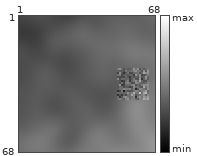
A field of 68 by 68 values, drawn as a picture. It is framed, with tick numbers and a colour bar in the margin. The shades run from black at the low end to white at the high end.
Slope: up to the bottom right. Roughest part: middle right. Stripes: none. Odd patch: rougher, in the middle right. Mirror symmetry: none. Ninth with the highest average: bottom right.
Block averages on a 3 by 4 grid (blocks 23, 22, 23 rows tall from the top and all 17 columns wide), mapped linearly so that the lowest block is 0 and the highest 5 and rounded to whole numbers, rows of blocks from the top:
0123 / 1123 / 3235
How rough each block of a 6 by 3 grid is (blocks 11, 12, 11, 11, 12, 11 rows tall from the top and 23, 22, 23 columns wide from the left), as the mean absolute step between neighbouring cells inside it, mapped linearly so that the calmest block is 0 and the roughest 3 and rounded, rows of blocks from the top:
0 0 0
0 0 0
0 0 3
0 0 3
0 0 0
0 0 0
